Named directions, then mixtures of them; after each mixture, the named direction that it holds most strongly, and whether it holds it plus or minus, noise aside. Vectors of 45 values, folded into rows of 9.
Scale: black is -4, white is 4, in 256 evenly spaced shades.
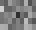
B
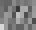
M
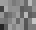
B, minus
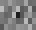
M, minus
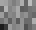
B, minus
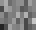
B, minus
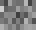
B, plus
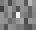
B, minus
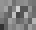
M, minus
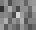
B, minus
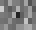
B, plus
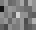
B, minus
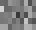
B, plus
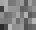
B, minus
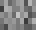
B, minus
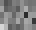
M, plus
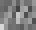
M, plus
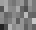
M, minus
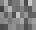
B, minus
